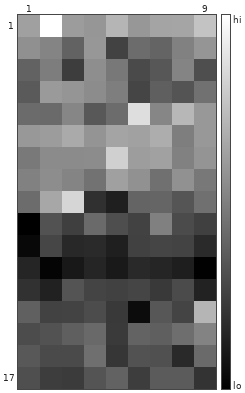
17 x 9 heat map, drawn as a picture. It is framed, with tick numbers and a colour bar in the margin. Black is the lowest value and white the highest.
Calmest part: bottom left. Slope: up to the top. Stripes: horizontal, repeating 2 times.
